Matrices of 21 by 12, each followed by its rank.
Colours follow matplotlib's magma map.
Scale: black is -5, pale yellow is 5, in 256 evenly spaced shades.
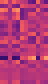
two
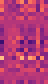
two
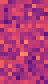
full rank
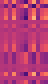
one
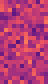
full rank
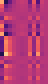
one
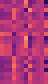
two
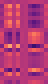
one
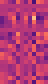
two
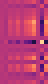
one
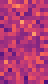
full rank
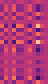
one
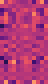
two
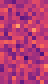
full rank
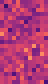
full rank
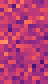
full rank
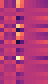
one
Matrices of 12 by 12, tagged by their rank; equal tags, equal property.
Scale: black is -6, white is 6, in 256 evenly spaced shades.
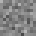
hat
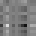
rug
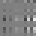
rug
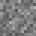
hat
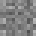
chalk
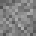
hat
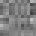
chalk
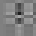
rug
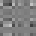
rug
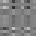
rug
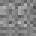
chalk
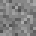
hat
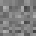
chalk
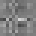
chalk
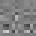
chalk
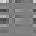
rug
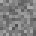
hat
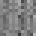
chalk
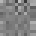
chalk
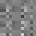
chalk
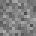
hat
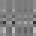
rug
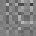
chalk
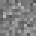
hat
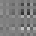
rug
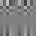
rug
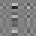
rug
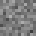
hat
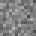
hat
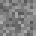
hat
